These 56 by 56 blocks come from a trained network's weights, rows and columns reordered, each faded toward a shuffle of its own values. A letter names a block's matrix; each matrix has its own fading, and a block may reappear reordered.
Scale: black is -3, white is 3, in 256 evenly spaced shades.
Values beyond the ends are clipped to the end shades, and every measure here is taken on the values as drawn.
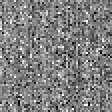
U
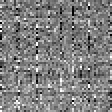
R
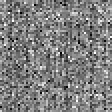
U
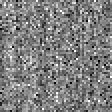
U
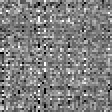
R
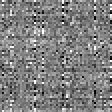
R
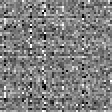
R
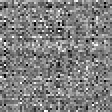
R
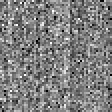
U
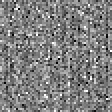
U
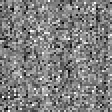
U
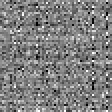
R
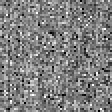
U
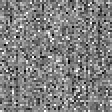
U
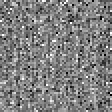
U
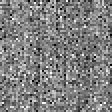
U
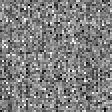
U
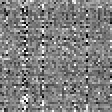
R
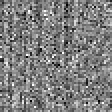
U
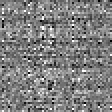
R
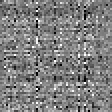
R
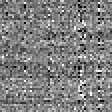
R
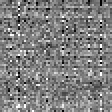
R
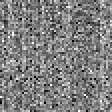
U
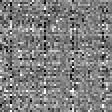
R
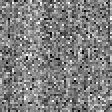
U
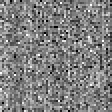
U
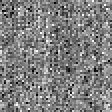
U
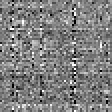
R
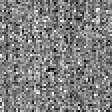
U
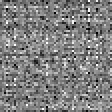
R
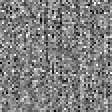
U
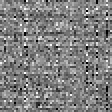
R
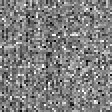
U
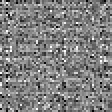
R
